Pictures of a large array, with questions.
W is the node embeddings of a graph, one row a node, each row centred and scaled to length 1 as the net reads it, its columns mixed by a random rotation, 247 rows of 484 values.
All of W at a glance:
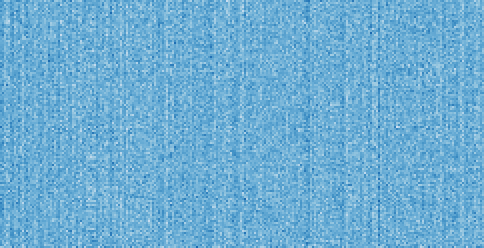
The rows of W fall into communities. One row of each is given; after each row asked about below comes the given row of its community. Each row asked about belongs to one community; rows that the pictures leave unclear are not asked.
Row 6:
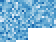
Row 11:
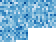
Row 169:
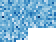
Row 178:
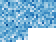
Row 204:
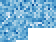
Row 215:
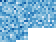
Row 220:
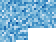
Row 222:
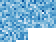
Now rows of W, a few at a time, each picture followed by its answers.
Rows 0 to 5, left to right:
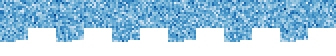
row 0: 11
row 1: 215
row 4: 215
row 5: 222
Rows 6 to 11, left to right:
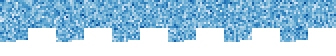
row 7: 11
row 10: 215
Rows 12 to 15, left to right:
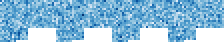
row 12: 169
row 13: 11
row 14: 178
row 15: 6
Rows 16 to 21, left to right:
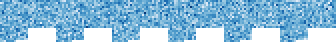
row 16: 11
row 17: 6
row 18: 215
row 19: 222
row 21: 178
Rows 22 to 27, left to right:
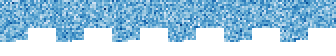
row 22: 178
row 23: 204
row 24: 220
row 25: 220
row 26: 220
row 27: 169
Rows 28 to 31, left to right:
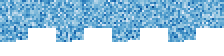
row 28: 204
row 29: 169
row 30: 6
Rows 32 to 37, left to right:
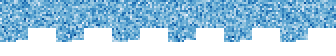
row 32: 6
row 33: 220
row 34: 215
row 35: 178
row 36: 220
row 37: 215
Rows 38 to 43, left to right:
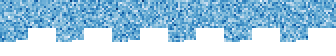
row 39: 215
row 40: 222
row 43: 222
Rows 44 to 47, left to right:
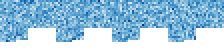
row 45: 169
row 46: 215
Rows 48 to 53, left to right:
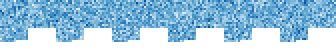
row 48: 11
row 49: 215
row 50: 220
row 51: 204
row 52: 6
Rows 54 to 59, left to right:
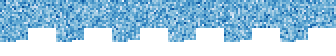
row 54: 222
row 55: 169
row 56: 215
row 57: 220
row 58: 204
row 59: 215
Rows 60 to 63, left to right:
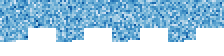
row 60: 11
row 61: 169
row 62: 6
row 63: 169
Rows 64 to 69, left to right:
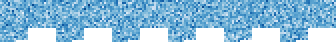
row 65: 204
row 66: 204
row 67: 6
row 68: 169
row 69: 169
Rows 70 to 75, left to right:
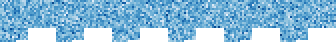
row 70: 169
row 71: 6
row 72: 11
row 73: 215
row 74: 169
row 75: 11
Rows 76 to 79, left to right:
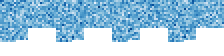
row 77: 178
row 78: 220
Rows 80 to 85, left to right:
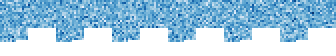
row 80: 222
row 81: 204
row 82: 204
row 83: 178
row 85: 215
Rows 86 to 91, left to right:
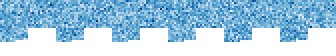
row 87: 220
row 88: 204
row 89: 222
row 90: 169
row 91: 204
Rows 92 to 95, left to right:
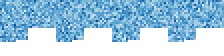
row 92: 222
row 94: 169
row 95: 204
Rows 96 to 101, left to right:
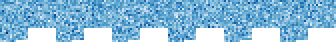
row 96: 215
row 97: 220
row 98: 220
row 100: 220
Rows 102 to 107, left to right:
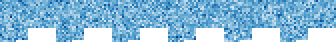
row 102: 6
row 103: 204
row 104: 222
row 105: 222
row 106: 215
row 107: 204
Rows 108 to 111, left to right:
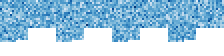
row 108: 6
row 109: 215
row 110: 222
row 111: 204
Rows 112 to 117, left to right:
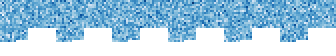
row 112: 169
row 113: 11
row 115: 220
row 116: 11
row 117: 222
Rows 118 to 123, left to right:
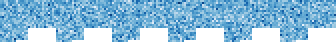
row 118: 169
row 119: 215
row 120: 178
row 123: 11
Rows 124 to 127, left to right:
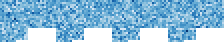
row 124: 215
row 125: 222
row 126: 6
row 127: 6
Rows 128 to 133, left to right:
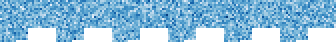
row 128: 169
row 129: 169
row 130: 11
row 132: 169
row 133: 222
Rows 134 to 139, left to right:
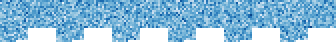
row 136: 169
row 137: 215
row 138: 11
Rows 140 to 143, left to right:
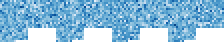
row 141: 178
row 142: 204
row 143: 204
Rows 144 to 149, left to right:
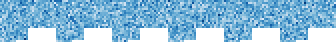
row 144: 220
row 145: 215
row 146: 222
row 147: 11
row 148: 6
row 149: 220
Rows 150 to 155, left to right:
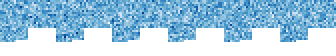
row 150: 11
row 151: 222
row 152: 204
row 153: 6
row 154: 222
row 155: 204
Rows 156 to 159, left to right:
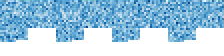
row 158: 204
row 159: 220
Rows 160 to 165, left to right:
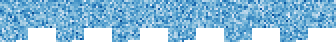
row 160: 215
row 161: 220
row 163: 169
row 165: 204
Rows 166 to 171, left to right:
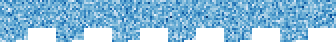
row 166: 215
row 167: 178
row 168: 169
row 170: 169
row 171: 11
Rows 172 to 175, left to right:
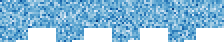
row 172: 6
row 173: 204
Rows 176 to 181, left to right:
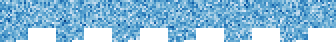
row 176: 222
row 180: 222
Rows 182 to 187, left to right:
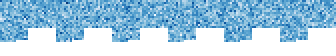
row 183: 204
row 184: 169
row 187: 204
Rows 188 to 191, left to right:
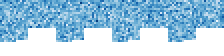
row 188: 204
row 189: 220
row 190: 220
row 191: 178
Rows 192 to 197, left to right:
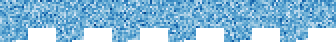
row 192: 11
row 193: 204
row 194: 215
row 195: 204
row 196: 169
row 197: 204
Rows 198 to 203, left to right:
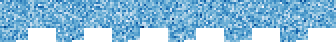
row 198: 6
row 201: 178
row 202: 215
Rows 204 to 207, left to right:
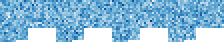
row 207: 178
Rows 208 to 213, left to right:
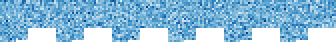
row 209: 215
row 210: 6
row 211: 220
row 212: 220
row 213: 222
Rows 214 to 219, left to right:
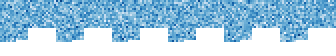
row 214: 222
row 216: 204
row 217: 222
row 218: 178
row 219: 220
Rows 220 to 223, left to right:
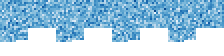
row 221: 220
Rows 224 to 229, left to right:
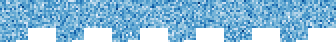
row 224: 222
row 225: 178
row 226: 222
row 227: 220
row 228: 6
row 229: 204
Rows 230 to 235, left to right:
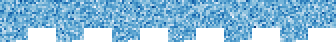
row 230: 215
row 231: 215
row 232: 6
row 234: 204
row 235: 11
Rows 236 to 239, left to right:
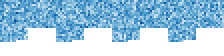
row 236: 215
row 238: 169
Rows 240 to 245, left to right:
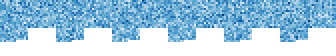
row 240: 222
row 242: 222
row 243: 11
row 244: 215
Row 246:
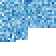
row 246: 169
